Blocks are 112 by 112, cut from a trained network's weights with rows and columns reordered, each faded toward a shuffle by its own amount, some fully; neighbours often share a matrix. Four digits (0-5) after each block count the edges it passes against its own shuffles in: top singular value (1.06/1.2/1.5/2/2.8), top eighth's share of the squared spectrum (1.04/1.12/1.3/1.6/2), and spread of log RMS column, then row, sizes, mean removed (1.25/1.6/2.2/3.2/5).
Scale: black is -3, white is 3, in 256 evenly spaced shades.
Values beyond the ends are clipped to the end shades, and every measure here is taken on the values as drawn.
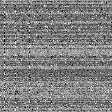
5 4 2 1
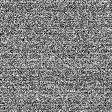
3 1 0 0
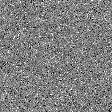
0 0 0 0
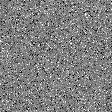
1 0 0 0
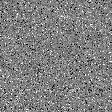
2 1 0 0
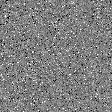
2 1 1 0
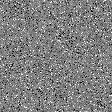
0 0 0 0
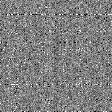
3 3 1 3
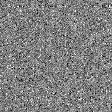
2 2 0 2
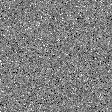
0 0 0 0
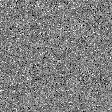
1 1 0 1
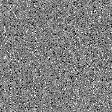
2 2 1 0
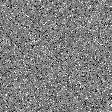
1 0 0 0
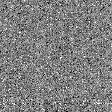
2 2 0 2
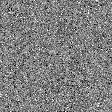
0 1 0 0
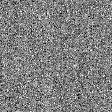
2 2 0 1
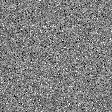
0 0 0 0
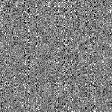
3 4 3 2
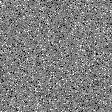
1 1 0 0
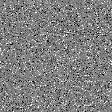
3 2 0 1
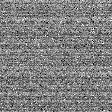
4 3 1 0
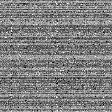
5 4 2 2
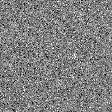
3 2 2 0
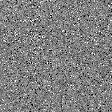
2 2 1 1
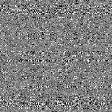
4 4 1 4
